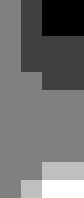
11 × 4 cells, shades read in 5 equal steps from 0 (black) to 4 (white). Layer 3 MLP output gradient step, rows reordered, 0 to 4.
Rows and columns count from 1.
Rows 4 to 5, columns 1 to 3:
2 1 1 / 2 2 1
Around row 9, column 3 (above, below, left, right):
2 3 2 2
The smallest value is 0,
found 4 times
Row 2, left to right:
2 1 0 0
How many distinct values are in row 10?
2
